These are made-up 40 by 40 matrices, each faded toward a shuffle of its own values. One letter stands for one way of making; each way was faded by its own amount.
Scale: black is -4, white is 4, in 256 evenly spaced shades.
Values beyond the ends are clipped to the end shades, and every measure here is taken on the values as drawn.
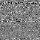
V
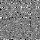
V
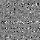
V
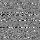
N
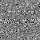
N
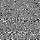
N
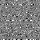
V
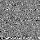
N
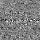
N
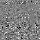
V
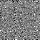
V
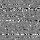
N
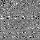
V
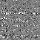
V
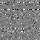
N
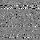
N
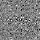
V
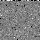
V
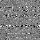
V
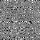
V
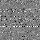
N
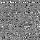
V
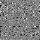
V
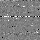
N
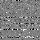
N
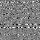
N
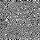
V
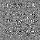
V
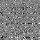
V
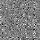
V
